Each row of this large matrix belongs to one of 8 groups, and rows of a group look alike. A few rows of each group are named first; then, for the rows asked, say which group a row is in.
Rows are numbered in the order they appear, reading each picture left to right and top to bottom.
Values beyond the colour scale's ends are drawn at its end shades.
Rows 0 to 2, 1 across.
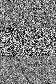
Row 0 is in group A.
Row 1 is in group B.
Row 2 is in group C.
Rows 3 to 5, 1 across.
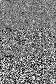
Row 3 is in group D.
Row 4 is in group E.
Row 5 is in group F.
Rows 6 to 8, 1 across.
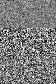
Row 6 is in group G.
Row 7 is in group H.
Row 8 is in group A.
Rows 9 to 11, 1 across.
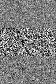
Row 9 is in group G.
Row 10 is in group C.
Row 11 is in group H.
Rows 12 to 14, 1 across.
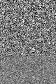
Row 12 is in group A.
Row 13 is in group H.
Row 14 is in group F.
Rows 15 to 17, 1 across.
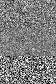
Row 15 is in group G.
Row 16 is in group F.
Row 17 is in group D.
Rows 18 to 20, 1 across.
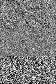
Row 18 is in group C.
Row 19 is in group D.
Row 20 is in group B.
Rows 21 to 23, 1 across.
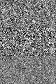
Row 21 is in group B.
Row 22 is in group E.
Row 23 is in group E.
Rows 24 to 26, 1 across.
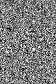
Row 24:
B
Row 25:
D
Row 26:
D
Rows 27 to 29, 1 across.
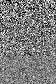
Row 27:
E
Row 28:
F
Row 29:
D
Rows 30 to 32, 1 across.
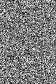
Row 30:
G
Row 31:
F
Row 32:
G
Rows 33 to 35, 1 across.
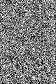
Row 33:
E
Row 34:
F
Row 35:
B
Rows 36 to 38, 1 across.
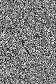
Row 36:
A
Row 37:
C
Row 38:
G
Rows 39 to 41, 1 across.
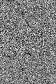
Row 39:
C
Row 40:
F
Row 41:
D
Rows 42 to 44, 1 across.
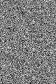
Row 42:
H
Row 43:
D
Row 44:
B
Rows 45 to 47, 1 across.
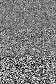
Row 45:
A
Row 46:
F
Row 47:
F
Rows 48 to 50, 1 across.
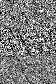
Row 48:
D
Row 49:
H
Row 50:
C
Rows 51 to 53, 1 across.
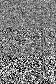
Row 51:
H
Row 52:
E
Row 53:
E
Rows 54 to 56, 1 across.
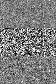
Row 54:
F
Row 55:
F
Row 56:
H
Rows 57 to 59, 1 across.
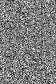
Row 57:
G
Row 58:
F
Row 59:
D
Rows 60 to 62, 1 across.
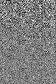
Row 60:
E
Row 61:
E
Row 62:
D
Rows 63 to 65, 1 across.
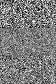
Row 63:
B
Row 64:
B
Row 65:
E
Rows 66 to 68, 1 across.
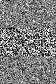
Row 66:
D
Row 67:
C
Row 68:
H
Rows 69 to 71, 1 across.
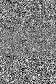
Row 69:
E
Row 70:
D
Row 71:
D
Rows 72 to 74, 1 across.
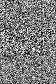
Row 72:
G
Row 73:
F
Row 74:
B
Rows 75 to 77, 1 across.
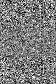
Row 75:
E
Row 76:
H
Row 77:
F
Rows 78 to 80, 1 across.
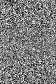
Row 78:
B
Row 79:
F
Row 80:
A
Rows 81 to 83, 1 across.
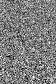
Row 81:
G
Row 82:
H
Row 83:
D
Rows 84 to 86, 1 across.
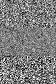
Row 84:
D
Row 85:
B
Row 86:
F
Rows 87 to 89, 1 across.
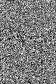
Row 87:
G
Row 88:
H
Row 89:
F
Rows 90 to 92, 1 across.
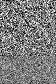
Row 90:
C
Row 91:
B
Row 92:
B
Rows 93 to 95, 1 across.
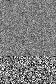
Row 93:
D
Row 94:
F
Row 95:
A
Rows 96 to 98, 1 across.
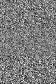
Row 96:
A
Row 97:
A
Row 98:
A
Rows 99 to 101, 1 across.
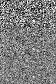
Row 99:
F
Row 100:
F
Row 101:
D
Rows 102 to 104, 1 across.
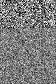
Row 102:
E
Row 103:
C
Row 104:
A
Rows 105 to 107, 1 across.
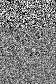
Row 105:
G
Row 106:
B
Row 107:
G
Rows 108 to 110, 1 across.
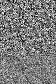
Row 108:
A
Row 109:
H
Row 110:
C
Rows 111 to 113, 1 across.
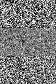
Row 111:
B
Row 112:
H
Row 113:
G
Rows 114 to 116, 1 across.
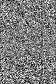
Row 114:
C
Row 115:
F
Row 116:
F
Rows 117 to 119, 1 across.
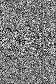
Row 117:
F
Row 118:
E
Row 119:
E
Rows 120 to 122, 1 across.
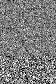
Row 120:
A
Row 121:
C
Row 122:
D
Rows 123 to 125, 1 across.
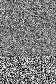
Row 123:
A
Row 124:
B
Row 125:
G
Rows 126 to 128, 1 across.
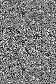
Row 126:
H
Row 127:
C
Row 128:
H
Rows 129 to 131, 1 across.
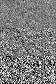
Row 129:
C
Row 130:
C
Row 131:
E
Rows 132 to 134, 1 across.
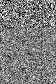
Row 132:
E
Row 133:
F
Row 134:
D
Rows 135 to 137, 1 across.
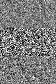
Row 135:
E
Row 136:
B
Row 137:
H
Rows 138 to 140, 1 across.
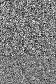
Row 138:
F
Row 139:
A
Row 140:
H
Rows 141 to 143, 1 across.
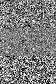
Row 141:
F
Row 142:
D
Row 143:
D
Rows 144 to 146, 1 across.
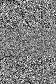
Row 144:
C
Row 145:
G
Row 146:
F
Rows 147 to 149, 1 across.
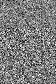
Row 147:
C
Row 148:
G
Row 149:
A
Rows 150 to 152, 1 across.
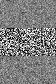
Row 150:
D
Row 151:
G
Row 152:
C
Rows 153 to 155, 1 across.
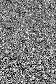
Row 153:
E
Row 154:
D
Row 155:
H
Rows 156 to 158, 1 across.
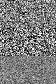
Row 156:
G
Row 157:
A
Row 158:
F
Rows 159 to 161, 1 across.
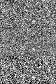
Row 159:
B
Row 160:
F
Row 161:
B
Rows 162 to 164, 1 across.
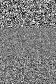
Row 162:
H
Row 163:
H
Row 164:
A
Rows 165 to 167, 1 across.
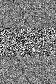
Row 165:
A
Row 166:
F
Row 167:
C
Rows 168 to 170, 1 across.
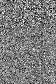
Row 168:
A
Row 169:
F
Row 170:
E
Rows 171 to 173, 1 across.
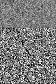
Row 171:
B
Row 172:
C
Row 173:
A
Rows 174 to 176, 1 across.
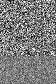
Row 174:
G
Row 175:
F
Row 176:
A
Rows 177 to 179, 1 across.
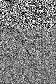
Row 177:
D
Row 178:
C
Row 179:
A
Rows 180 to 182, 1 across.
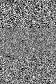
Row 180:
B
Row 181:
D
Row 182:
D
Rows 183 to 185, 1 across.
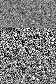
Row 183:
H
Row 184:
C
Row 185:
H
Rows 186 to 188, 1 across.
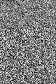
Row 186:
C
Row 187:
G
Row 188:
A
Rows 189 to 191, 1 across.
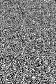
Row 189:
H
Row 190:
H
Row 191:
B
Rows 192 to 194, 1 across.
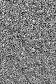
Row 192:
D
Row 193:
H
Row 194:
C
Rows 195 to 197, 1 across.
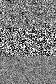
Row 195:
D
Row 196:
D
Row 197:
C
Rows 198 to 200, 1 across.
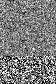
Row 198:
G
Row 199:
D
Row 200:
E
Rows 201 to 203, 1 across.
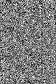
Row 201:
E
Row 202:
B
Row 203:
F
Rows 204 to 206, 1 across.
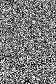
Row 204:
B
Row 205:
A
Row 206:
F
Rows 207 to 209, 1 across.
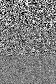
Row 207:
D
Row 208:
H
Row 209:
E
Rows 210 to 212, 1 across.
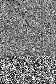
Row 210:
C
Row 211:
F
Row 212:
B
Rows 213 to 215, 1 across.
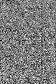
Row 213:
C
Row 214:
E
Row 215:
F
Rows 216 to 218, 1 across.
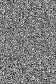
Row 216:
A
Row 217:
A
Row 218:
H
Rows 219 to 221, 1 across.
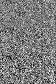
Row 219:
E
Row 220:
B
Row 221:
E
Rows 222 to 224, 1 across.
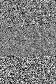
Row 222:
H
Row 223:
E
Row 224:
G
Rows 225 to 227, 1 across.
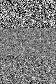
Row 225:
E
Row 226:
H
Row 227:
B
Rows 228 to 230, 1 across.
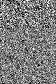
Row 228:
C
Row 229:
D
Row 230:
B
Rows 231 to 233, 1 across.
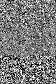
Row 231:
G
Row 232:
E
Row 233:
H
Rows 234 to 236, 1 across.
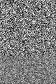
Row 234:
B
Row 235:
G
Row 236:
A
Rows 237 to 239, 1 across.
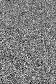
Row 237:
D
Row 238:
G
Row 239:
B
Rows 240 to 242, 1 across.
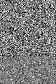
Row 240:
E
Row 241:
B
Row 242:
A
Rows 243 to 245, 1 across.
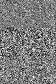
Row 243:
E
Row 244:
B
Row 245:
D
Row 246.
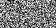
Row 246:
G
